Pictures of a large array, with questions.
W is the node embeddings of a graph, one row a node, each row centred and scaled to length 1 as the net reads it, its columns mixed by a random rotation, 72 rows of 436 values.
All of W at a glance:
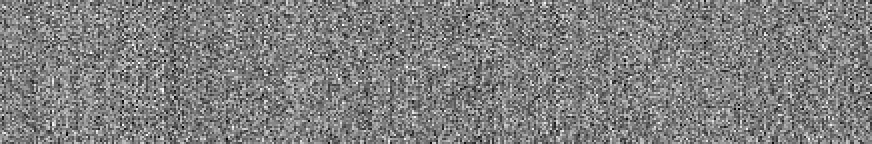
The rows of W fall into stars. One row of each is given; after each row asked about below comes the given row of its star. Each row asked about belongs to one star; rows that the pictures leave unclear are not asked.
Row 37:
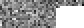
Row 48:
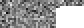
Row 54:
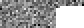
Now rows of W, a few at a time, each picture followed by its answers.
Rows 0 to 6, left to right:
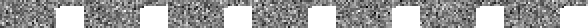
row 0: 48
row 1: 48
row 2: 48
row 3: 37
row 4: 54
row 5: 37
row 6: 48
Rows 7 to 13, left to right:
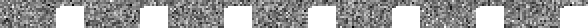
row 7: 37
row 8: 37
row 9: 48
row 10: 37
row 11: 37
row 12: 54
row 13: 48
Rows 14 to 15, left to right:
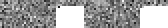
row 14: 37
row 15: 37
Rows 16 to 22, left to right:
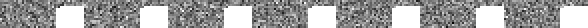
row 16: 48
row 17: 48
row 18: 37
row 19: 48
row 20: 37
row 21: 48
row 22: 37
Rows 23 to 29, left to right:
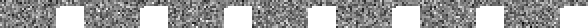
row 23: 37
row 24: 37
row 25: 54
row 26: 54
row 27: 48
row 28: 37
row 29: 54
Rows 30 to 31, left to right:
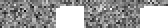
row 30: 54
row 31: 37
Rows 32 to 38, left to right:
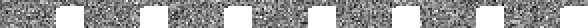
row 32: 54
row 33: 54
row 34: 48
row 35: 37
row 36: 48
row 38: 48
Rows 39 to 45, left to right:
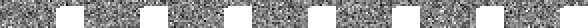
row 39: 48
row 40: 48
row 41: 48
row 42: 54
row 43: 37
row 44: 54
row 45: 54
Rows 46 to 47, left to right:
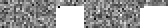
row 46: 48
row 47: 37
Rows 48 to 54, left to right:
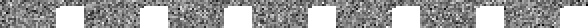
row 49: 48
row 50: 37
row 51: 37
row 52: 54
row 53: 37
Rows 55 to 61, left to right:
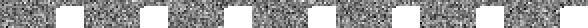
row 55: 48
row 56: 48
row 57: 37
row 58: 48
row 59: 48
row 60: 54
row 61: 48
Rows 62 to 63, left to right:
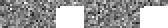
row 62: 48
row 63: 48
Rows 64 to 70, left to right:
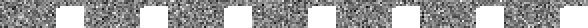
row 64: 48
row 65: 37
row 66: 37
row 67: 37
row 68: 54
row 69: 54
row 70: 54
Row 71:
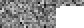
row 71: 54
